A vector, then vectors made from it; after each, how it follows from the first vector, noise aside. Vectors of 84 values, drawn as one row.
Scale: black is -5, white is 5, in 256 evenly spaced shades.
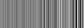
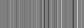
partly zeroed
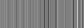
partly zeroed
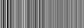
reversed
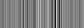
wrapped around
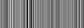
wrapped around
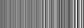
negated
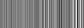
negated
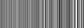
negated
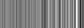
sign-scrambled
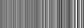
negated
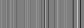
partly zeroed
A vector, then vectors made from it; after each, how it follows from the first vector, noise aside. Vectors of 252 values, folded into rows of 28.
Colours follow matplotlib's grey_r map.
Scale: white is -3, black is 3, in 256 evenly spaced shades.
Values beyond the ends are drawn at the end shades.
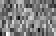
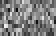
wrapped around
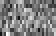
copied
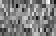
reversed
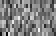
sign-scrambled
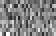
sign-scrambled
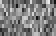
reversed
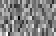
sign-scrambled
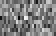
wrapped around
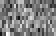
copied
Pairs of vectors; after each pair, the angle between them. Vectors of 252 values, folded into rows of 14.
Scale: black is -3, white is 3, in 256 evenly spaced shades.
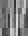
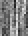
nearly parallel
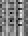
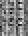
nearly parallel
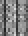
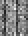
nearly parallel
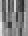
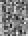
partly aligned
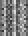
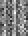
nearly parallel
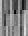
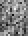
partly opposed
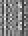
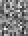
partly aligned
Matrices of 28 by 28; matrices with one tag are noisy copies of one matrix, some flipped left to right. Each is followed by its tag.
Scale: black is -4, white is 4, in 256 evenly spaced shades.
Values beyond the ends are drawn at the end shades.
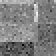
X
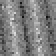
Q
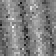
Q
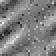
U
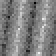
Q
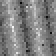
Q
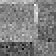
X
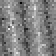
Q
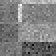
X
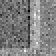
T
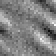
U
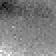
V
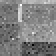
X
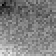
V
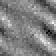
U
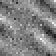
U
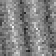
Q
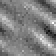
U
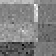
X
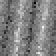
Q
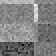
X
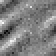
U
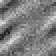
U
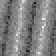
Q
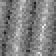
Q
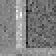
T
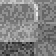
X
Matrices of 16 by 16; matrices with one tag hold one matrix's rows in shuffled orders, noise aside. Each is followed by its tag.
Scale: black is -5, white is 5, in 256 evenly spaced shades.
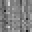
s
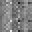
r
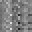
r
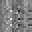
r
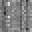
s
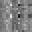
r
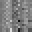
r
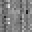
s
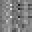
r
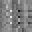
r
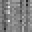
s
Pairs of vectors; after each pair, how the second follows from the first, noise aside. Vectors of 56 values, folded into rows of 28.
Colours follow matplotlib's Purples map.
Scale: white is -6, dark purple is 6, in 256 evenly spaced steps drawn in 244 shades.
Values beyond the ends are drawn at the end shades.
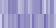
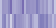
reversed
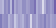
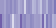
reversed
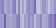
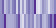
scaled up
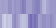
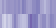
copied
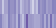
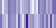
scaled up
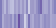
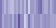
copied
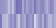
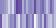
scaled up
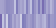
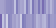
copied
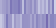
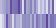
scaled up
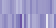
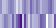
scaled up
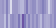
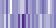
scaled up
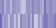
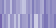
copied
